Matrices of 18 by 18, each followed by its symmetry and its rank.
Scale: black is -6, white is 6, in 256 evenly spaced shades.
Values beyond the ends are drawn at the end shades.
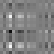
neither, rank one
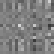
neither, rank three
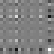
symmetric, rank one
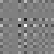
symmetric, rank one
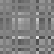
symmetric, rank one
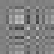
symmetric, rank one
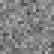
neither, full rank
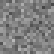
neither, full rank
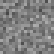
neither, full rank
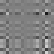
neither, rank one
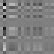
neither, rank one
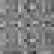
neither, rank three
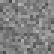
neither, full rank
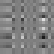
neither, rank one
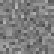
neither, full rank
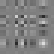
symmetric, rank one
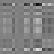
neither, rank one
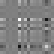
symmetric, rank one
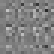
neither, rank three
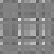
symmetric, rank one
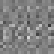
neither, rank three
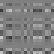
neither, rank one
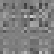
neither, rank three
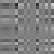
neither, rank one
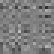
neither, rank three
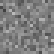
neither, full rank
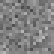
neither, full rank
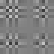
symmetric, rank one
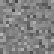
neither, full rank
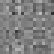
neither, rank three
